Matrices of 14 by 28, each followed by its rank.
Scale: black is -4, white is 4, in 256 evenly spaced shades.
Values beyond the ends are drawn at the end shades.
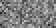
full rank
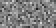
full rank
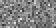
full rank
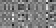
three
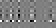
one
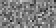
full rank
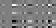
one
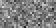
full rank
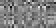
three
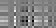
one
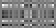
one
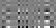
one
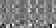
three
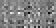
three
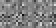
three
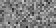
full rank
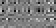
three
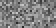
full rank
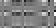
one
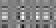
one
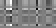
one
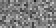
full rank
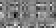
three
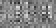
three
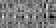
three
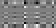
one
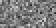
full rank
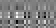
one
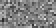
full rank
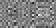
three
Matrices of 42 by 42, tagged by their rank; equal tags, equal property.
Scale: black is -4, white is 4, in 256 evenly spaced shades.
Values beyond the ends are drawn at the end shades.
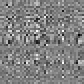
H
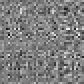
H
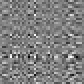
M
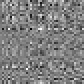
H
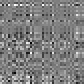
M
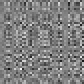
M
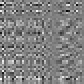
M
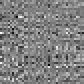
H
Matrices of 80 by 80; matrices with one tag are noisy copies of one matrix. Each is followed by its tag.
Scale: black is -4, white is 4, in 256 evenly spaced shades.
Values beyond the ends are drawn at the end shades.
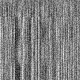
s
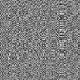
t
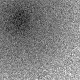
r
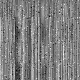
s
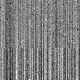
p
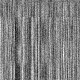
s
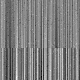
p
